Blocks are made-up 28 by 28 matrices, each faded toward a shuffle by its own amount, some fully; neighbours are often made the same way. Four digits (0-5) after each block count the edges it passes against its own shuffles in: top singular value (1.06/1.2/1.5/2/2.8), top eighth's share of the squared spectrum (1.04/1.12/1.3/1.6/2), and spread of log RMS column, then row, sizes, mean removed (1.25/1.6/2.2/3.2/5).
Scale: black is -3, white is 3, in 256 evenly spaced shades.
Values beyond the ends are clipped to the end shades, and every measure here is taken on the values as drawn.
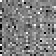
3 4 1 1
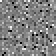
2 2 0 0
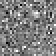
3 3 1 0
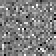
1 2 0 1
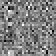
3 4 2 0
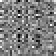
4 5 2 2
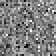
1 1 0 0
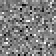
0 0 0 0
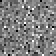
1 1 0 0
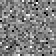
1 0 0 0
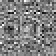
3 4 1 2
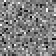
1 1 1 0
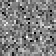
0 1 0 0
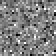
0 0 0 0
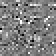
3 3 1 1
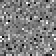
2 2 0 1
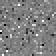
0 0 0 0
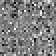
2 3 1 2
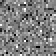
0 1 0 0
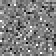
0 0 0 0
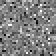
1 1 0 0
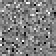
0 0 0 0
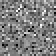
2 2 1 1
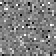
0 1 0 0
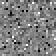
0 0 0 0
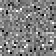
1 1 0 0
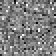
0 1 0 0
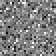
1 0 0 0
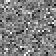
1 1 0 0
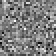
1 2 0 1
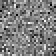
0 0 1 0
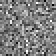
0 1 1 0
